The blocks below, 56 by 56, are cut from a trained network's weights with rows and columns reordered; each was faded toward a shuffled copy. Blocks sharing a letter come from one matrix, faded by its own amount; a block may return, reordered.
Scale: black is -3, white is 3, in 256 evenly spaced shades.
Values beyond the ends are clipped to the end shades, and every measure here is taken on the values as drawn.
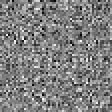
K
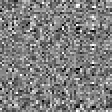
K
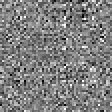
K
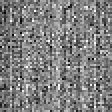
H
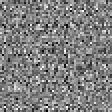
K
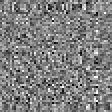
K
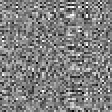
K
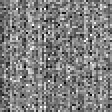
H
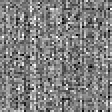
H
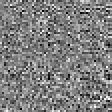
K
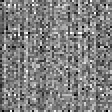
H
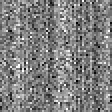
H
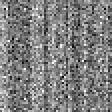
H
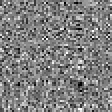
K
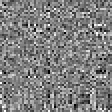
K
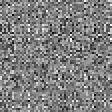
K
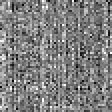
H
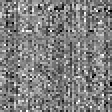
H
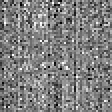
H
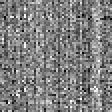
H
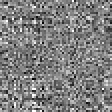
K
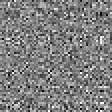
K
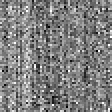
H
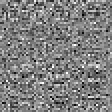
K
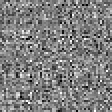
K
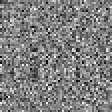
K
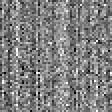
H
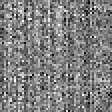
H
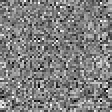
K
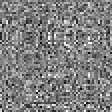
K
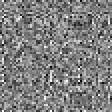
K
